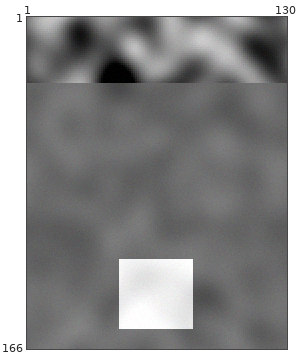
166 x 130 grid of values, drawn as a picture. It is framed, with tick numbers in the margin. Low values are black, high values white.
An odd patch, higher than its surroundings, sits in the bottom middle. The ninth with the highest average is the bottom middle. There are no regular stripes. A horizontal seam about 20% of the way down splits the table, and the bottom part is calmer. Most values sit low, with a long tail of high ones.
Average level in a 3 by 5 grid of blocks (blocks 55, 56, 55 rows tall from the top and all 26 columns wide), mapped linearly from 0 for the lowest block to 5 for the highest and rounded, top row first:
1 0 1 2 0
1 1 1 1 1
1 2 5 2 1
